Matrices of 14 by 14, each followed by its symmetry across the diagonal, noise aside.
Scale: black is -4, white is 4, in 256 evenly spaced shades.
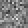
neither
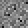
symmetric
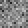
symmetric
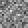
symmetric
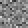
neither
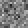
symmetric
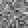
neither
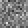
neither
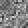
symmetric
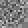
symmetric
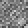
symmetric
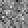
neither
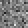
neither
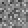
symmetric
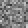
neither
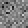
symmetric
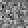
neither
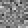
neither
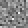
symmetric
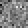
neither
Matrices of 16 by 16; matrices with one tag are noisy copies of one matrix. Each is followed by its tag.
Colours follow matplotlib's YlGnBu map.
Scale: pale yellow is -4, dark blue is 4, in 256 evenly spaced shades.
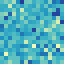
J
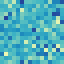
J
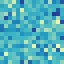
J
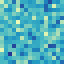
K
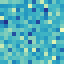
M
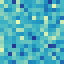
K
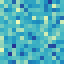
K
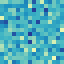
M
